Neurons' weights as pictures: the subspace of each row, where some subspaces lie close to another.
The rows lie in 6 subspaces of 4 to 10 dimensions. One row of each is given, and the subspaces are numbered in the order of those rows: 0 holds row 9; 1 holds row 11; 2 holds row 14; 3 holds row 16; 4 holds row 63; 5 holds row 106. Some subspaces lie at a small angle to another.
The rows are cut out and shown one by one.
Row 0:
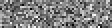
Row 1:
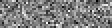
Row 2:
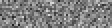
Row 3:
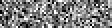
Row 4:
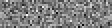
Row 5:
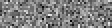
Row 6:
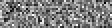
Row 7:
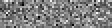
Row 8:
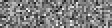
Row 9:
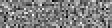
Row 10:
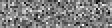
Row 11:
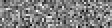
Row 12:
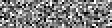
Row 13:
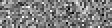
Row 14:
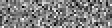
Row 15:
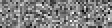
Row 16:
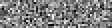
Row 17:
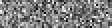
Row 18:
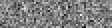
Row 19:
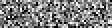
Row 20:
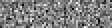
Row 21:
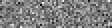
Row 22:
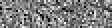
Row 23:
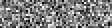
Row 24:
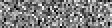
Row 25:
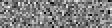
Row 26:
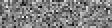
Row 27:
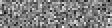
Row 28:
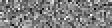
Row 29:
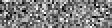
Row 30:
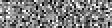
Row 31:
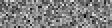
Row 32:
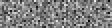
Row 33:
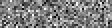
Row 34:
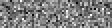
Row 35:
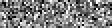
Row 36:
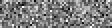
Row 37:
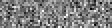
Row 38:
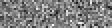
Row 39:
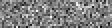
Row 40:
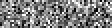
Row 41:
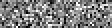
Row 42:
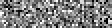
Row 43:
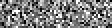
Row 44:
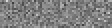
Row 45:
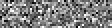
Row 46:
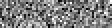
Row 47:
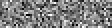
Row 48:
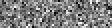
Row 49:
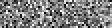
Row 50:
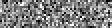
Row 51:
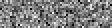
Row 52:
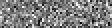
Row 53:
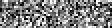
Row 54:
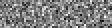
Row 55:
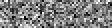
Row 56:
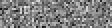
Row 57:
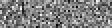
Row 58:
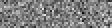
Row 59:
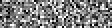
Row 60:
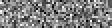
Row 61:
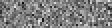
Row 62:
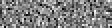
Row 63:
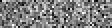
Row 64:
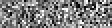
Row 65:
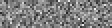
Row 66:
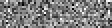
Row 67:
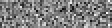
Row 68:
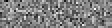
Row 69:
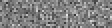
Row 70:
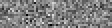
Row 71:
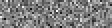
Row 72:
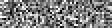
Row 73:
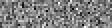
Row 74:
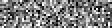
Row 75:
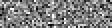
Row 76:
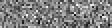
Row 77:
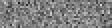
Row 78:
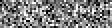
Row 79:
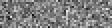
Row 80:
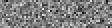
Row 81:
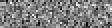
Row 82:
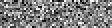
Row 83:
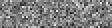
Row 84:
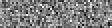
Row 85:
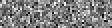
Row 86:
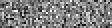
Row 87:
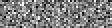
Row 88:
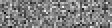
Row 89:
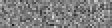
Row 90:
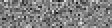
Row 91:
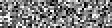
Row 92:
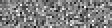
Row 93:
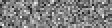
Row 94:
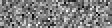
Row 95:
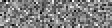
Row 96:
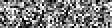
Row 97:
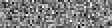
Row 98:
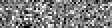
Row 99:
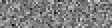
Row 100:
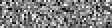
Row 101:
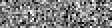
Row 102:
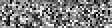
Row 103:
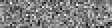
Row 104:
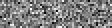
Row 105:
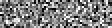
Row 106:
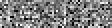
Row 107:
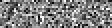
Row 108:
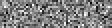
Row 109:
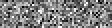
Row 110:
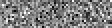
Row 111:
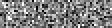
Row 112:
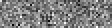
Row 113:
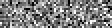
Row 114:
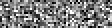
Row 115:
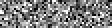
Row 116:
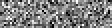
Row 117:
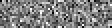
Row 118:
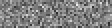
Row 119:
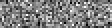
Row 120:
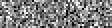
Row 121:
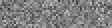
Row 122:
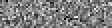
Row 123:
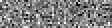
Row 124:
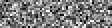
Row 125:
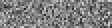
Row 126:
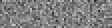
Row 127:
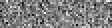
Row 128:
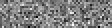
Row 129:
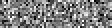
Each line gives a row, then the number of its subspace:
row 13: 1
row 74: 2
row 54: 0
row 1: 3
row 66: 0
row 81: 5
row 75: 3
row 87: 3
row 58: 0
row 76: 5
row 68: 2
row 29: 1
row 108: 0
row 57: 3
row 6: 0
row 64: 5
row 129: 1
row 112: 5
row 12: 1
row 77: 0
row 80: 0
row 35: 4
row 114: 5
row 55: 1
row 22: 5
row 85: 3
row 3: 1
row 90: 2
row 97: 4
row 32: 3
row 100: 5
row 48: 2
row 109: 5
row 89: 3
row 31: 3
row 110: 3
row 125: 0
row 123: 5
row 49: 0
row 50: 2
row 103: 5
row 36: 1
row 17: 1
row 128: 5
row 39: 4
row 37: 5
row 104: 1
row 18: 0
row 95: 2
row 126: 3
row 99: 2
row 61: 2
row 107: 0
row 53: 4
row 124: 0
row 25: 0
